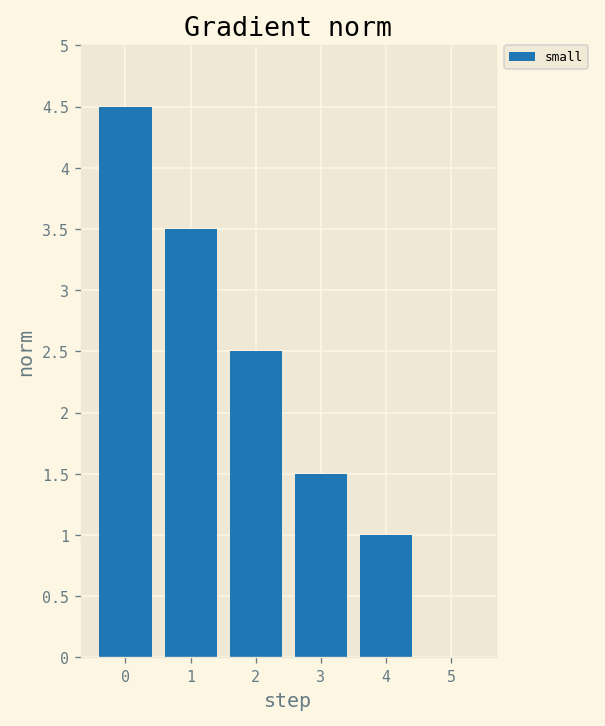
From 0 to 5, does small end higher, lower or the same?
lower
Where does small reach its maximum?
0
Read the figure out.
Title: Gradient norm
x-axis: step, ticks 0 1 2 3 4 5
y-axis: norm, ticks 0 0.5 1 1.5 2 2.5 3 3.5 4 4.5 5
Legend: small
Values:
small: 4.5 3.5 2.5 1.5 1 0
